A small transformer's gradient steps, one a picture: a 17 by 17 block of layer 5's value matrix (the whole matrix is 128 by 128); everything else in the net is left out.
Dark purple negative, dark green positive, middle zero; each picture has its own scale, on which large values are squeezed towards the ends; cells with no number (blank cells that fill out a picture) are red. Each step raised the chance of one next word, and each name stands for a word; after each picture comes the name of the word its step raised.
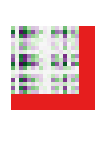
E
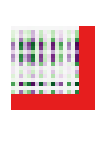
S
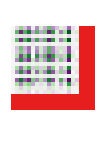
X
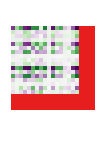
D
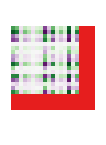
E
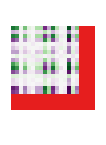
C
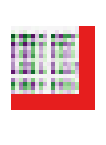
S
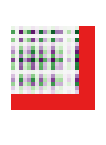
X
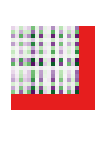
D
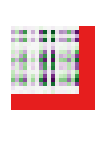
X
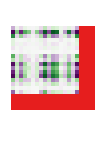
E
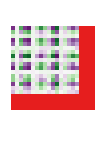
D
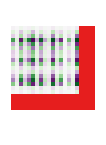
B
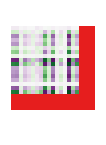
D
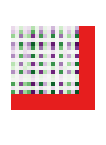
S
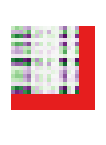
D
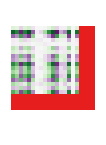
E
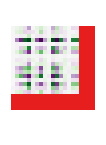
B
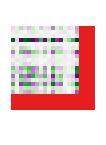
B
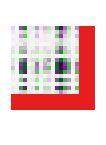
C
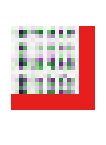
E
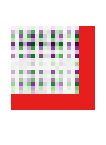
S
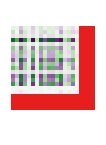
B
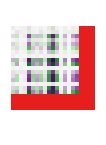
D
